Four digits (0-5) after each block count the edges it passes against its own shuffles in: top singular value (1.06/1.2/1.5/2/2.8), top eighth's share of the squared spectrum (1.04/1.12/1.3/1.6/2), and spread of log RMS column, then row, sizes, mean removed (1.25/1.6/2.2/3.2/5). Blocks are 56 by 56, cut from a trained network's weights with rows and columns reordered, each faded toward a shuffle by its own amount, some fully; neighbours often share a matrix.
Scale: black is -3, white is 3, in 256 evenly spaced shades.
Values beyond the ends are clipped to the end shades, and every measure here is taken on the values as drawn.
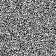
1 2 0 0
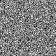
2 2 0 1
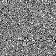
2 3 0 1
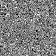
2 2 0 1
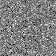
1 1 0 0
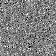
1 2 0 0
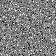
1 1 0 0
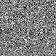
3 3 0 2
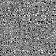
3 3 0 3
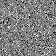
1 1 0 0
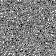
1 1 0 0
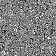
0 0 0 0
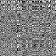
4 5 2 3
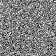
0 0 0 0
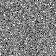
1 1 0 0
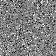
0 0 0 0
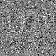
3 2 0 1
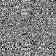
3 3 0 3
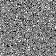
1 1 0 0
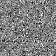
2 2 0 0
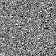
2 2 1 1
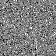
0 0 0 0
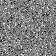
0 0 0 0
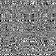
4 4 1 3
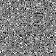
3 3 0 2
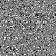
3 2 0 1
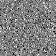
3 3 0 2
